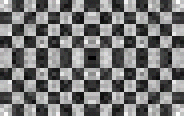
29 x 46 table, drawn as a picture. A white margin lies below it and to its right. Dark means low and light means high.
Seam: none. Slope: none. Grain: checkered. Mirror symmetry: left to right and top to bottom. Histogram: two levels.
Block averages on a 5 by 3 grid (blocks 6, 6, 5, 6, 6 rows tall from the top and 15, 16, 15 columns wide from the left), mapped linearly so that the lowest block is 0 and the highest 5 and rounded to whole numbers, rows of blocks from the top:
323
232
505
232
323
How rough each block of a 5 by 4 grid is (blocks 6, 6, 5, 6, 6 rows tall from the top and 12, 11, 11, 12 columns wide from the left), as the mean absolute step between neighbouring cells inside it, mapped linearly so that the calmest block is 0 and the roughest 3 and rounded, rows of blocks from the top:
2 3 3 2
2 3 3 2
0 0 0 0
2 3 3 2
2 3 3 2
